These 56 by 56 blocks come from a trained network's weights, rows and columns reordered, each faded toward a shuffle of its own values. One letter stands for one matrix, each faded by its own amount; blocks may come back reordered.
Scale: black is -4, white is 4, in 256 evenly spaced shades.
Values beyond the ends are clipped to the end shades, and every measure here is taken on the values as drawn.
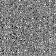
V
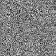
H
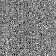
V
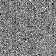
V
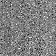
V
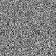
H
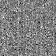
V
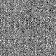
V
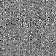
V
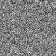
H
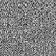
H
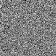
H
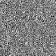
H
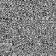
H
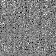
V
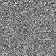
H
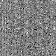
V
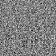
H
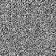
H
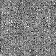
V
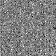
V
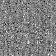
V
